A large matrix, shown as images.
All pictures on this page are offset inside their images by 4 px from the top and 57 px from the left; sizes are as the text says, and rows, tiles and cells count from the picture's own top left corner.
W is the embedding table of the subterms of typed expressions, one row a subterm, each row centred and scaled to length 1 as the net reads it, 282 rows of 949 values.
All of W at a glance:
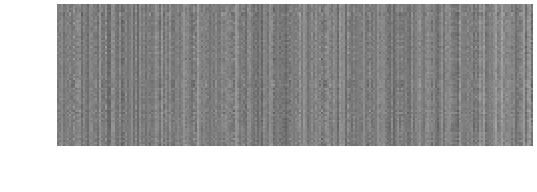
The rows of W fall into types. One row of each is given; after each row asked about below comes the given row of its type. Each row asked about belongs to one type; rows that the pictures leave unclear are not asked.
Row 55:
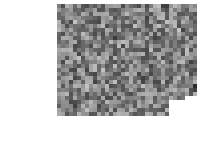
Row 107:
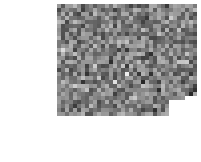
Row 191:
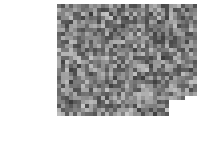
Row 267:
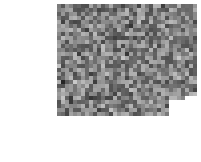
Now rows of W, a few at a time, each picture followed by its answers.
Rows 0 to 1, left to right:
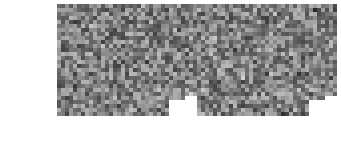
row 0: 267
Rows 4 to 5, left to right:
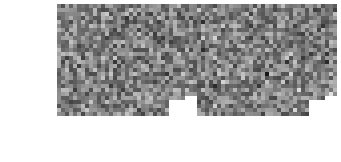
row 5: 191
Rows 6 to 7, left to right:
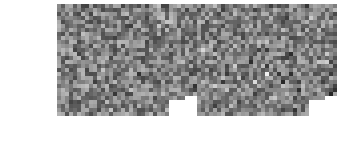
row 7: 107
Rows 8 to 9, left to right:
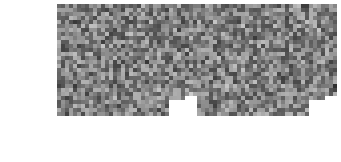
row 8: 267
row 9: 55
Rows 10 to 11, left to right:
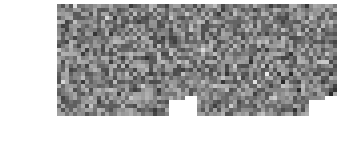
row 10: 191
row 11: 107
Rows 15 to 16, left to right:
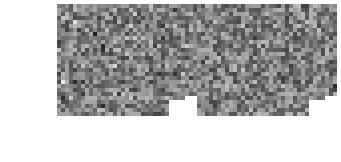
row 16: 55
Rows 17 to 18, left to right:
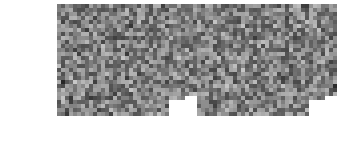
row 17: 267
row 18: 55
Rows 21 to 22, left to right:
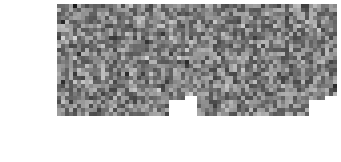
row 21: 55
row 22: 55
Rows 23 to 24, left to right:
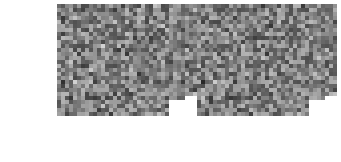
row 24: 267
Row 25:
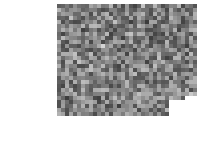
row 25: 191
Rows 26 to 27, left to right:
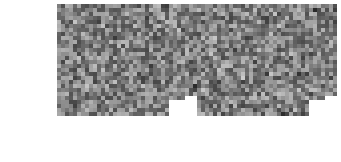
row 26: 55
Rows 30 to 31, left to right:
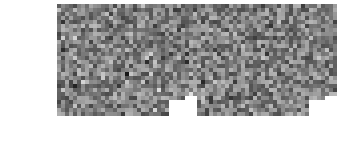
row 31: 267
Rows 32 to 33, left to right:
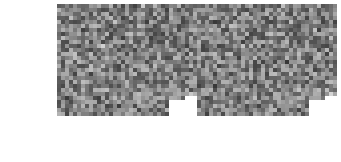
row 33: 267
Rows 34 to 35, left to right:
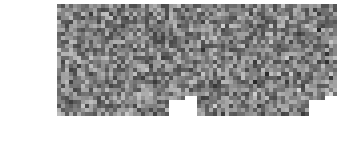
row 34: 191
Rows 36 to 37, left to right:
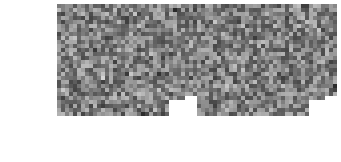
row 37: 55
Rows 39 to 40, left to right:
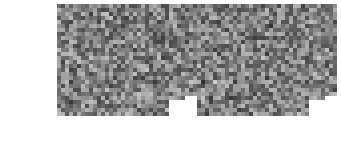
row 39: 191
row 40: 267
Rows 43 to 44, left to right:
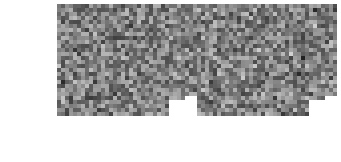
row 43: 267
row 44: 191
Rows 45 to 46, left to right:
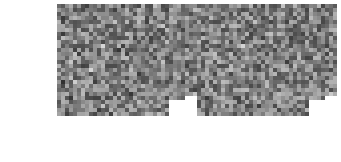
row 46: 191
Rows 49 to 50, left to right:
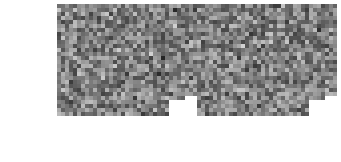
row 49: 191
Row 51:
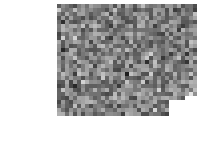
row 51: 191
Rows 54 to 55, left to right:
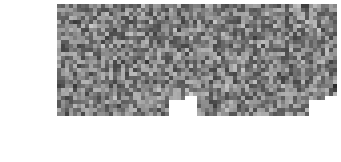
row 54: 267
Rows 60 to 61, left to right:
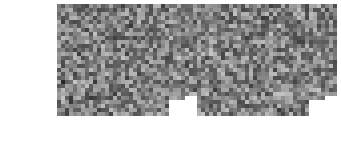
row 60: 267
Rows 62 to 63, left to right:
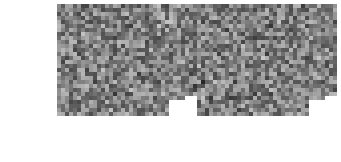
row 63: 267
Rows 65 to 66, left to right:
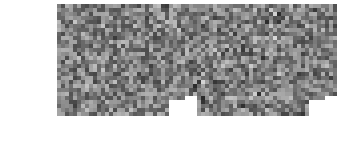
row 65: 55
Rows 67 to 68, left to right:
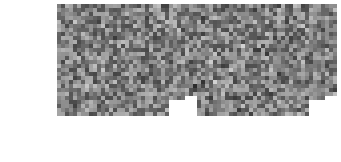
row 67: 55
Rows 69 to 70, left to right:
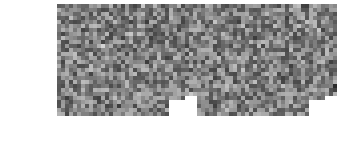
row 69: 191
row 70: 55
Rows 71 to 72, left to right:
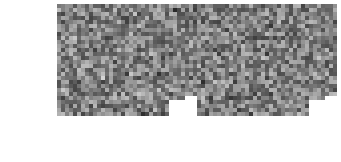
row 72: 267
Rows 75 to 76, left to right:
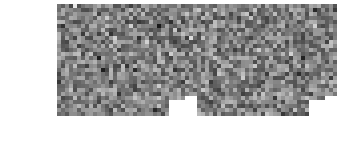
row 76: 191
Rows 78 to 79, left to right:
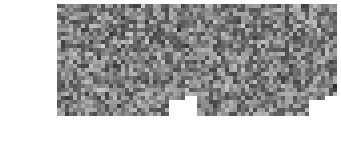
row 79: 55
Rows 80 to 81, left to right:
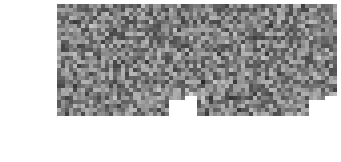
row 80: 267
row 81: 267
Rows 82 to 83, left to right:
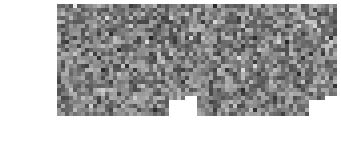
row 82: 191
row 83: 55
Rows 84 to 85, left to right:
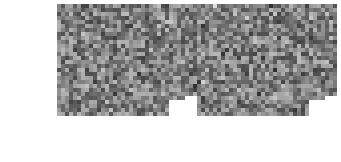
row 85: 107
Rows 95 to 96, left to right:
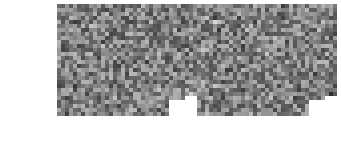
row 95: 267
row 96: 107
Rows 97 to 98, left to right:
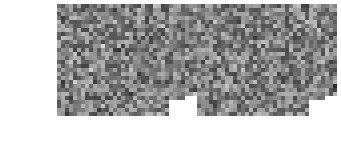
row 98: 55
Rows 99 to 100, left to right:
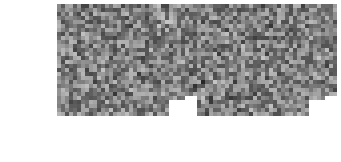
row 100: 267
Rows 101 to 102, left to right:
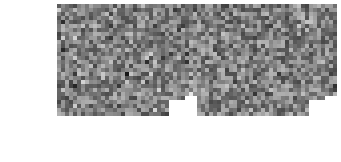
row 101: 191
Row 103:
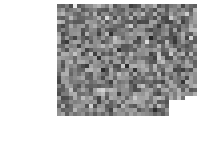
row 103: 191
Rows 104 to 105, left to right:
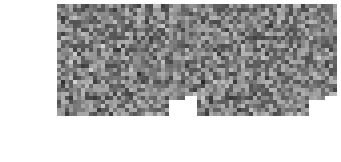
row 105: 267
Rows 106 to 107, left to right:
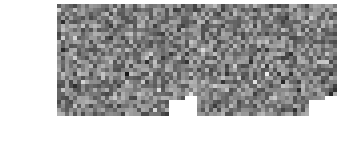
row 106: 191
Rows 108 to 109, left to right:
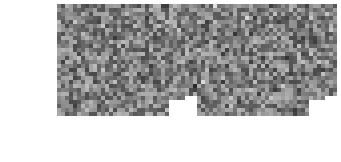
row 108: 55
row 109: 191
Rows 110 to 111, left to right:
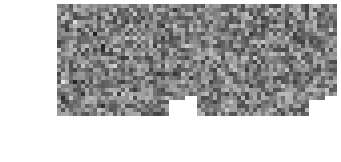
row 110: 191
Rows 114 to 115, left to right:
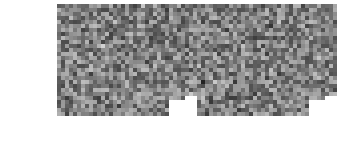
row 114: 191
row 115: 267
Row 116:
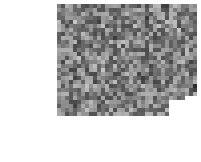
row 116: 55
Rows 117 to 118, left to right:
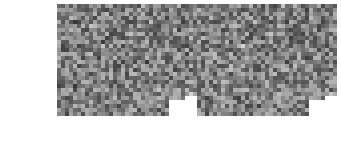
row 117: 267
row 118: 191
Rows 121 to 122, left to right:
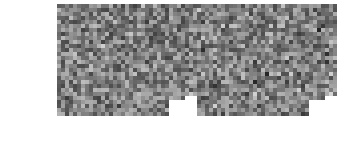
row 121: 191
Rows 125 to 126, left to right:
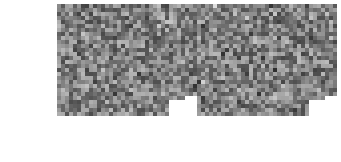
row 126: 107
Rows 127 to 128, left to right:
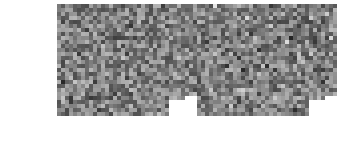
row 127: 267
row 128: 191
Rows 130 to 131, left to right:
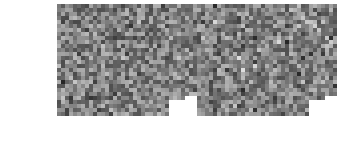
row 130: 267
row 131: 55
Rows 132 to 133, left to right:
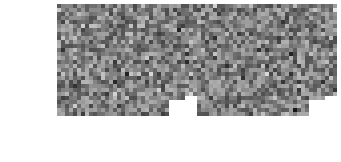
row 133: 267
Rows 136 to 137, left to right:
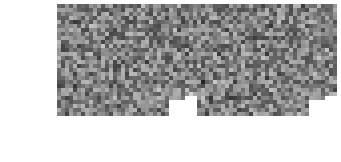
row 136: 267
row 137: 267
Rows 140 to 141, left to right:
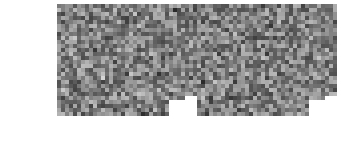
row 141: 267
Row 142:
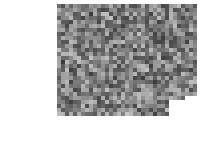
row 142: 191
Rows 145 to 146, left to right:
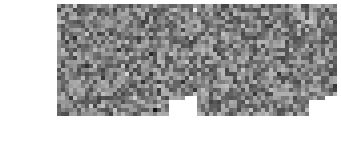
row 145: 267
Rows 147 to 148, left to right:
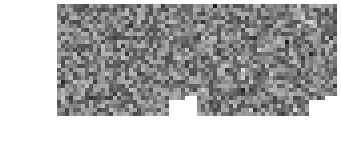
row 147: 267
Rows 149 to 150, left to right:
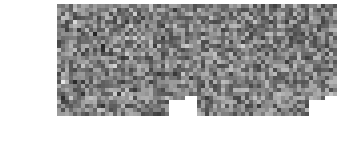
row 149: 191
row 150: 191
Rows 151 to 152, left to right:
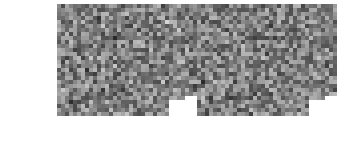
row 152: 267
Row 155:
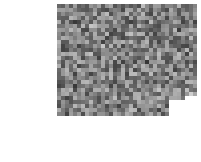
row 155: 267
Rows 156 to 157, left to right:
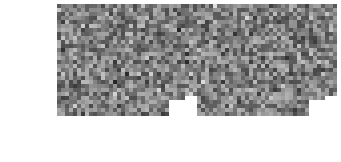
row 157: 191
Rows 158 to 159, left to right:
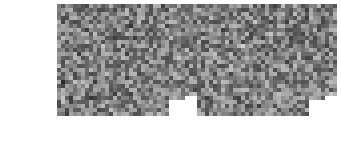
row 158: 267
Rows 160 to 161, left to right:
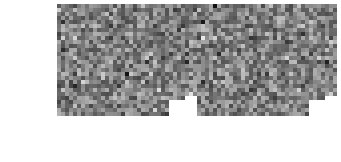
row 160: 191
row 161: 55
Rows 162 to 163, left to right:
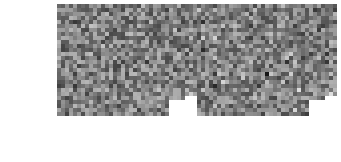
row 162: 267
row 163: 191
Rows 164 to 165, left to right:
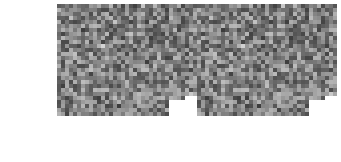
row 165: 191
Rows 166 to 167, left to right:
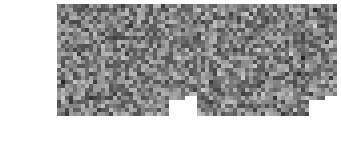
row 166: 267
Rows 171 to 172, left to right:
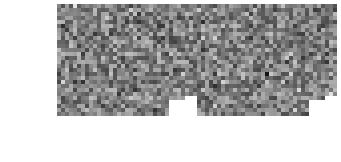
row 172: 191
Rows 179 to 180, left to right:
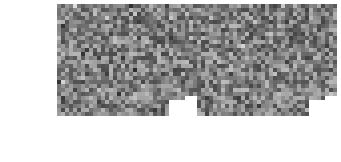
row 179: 107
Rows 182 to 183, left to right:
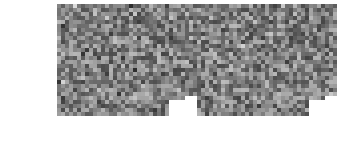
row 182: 107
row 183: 191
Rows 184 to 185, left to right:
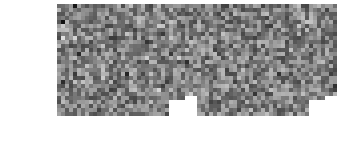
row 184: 55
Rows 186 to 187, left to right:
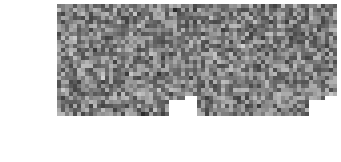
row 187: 191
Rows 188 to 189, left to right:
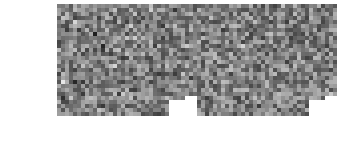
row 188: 191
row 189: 191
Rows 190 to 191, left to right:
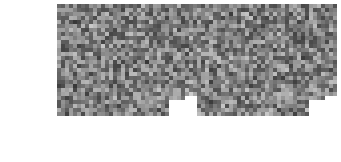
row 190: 267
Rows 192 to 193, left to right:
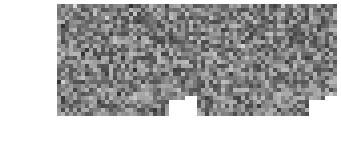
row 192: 107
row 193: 191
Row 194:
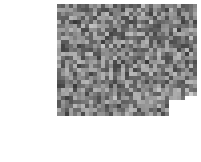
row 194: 267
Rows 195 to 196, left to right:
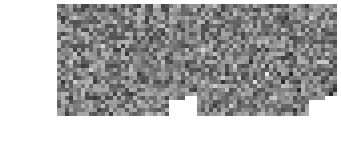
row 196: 107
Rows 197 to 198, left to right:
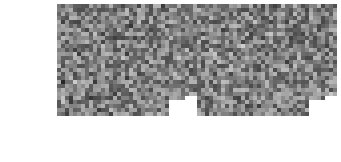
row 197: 267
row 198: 191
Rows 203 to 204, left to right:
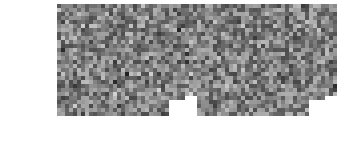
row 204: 55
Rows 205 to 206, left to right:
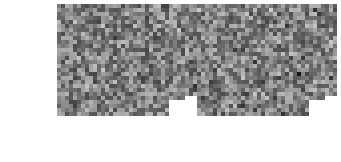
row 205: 55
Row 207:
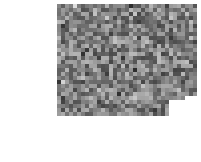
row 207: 107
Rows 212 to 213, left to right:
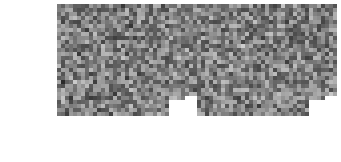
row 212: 267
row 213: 191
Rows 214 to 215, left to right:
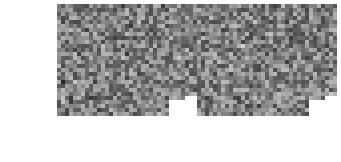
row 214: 267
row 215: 191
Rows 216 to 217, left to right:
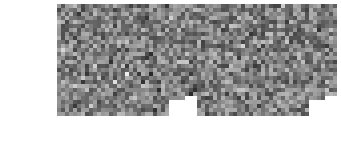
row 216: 107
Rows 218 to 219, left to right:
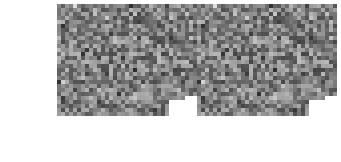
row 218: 107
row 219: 107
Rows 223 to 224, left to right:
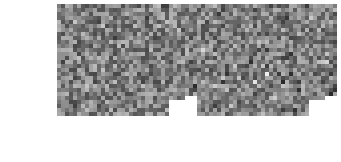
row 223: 55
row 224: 107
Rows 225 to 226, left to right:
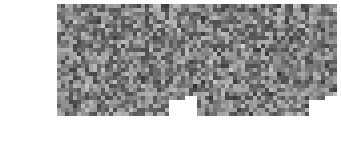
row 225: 55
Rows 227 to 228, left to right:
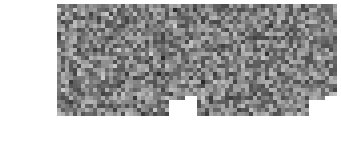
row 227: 191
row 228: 267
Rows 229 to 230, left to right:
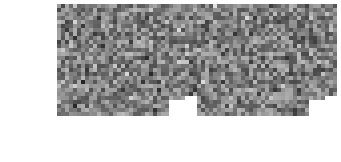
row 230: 191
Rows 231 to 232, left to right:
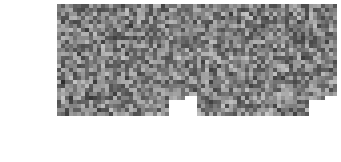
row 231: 267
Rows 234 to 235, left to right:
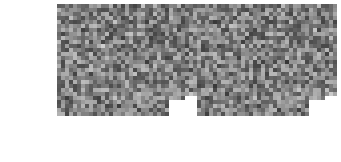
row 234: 191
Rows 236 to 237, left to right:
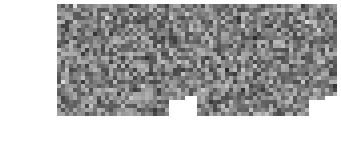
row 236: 191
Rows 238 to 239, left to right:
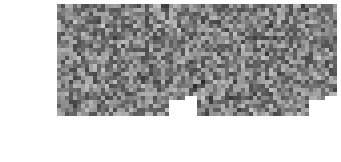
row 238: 55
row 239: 267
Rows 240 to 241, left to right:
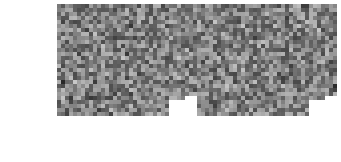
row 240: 267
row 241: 55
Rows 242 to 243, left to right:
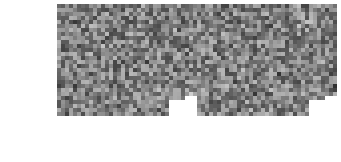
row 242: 267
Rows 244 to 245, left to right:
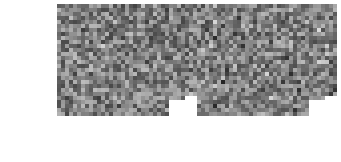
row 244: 191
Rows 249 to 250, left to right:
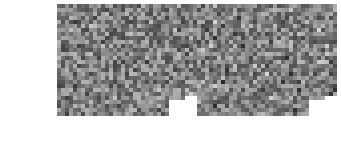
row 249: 267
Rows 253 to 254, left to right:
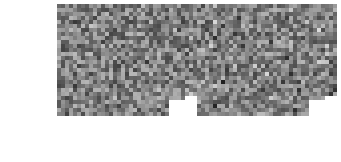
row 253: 267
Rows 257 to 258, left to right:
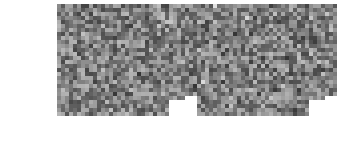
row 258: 191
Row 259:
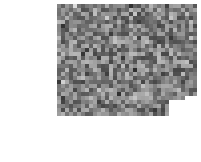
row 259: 107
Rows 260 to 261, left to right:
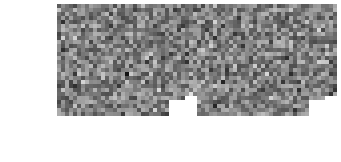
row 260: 191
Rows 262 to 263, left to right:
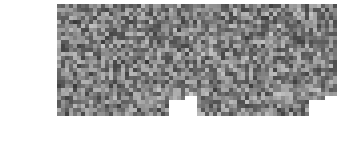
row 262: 267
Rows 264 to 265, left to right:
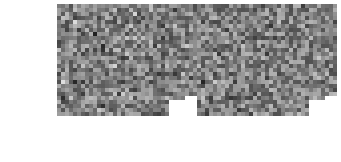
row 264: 191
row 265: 267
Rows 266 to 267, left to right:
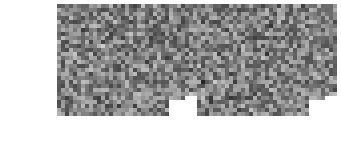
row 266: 191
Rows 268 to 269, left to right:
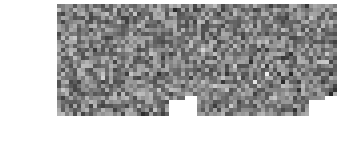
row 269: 107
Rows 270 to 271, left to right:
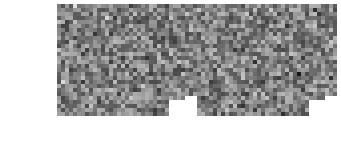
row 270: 191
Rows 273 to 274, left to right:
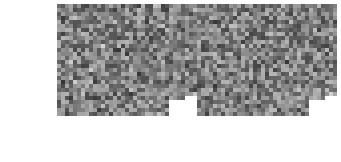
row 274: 267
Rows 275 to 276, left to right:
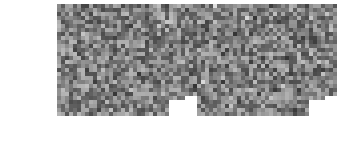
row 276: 191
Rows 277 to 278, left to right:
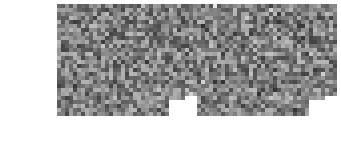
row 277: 267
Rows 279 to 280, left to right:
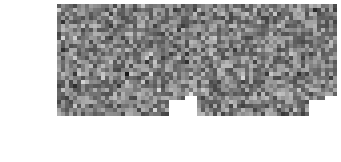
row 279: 191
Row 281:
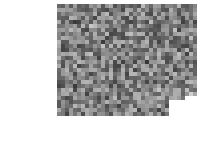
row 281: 267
